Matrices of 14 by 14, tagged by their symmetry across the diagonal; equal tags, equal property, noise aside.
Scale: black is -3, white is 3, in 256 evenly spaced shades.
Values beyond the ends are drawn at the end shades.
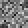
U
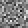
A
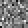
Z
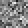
Z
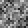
U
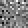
A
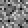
U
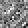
U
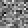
Z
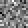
A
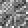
U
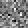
A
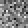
A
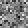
Z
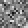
U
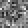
U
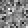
U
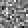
Z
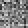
A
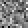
A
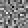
A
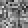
A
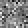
A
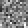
Z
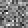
Z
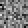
Z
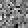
Z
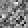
U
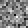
U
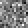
Z
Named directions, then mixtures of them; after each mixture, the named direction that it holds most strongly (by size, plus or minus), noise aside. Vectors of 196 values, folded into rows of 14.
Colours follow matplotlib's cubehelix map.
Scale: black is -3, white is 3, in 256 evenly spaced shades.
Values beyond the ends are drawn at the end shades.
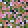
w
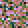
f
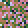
w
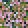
w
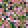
f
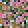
w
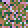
w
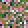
w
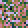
f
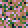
f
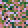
f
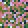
w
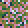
w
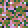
f
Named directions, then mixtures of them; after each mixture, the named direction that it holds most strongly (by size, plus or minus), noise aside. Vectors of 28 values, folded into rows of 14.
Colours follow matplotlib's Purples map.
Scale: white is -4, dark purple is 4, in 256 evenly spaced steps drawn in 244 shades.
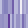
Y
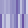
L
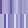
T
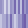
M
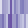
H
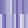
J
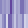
T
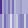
H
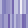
Y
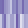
J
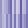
J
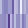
Y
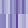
H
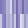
J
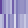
J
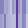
J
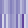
L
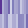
H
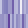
Y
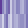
H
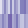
H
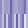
T
